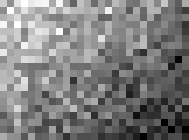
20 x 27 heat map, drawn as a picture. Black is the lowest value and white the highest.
Values rise toward the top left. The bottom right is the ninth with the lowest average. Neither half mirrors the other. The texture is fine-grained noise. The ninth with the highest average is the top left. The values follow a bell shape.
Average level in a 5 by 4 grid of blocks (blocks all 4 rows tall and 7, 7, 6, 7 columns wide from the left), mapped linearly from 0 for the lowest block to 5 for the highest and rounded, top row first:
5432
5432
4321
3311
2210
